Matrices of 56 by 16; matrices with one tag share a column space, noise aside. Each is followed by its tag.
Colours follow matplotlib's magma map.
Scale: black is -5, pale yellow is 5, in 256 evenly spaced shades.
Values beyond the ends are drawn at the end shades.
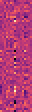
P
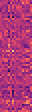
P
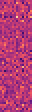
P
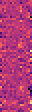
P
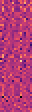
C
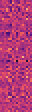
C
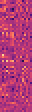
C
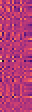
C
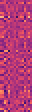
P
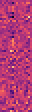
P
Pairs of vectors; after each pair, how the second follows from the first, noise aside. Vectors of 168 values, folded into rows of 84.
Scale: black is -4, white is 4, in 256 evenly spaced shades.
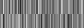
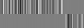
partly zeroed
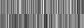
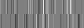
partly zeroed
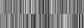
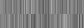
shrunk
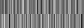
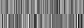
shuffled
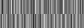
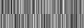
sign-scrambled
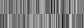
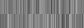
shrunk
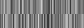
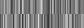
copied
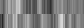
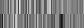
sign-scrambled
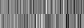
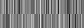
shuffled
